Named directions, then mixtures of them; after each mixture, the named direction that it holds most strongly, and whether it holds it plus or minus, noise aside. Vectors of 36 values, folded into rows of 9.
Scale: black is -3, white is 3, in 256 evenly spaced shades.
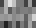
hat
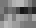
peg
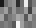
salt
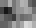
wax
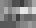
peg, minus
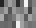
salt, plus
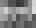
peg, minus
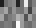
salt, plus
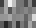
hat, plus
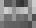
peg, minus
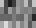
hat, minus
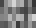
hat, plus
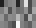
salt, plus
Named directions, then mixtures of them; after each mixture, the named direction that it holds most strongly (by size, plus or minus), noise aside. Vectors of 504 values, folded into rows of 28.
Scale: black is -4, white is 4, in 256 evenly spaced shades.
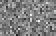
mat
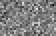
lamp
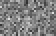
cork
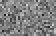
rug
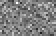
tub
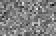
lamp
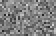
rug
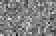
cork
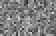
cork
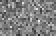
mat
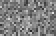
cork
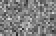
cork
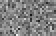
mat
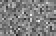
mat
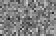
cork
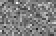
tub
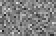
tub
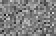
rug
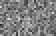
cork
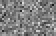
lamp
